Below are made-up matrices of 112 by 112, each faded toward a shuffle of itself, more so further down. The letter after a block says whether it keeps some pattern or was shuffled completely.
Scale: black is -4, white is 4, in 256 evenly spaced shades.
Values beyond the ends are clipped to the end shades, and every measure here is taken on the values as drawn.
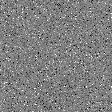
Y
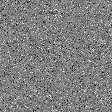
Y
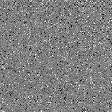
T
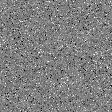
Y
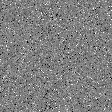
Y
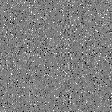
T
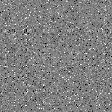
T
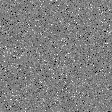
Y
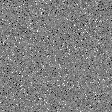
Y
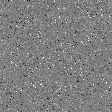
Y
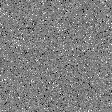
Y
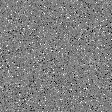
Y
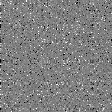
T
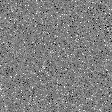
Y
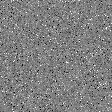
Y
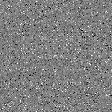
T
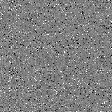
T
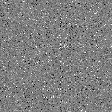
T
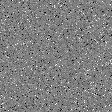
Y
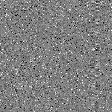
T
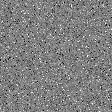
Y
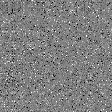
T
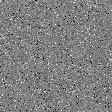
Y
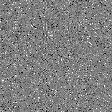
T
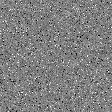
Y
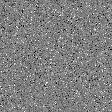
Y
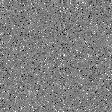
T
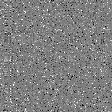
T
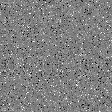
T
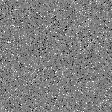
T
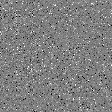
T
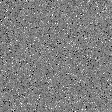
Y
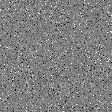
T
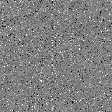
T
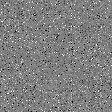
T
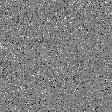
T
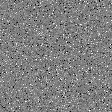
Y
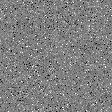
T
